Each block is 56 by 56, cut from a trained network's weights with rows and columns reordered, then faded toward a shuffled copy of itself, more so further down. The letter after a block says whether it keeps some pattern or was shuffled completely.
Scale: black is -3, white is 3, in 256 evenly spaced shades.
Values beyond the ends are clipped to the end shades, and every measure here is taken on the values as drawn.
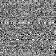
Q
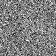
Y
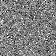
Y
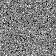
Y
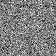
Y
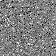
Y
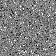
Y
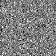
Q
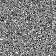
Y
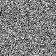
Y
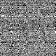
Q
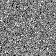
Y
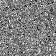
Y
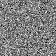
Y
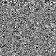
Q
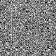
Q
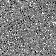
Y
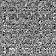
Q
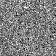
Y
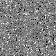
Y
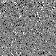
Q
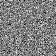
Y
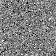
Y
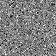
Y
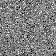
Y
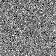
Y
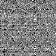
Q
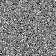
Y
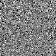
Q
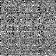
Q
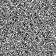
Y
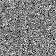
Y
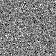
Y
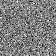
Y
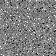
Y
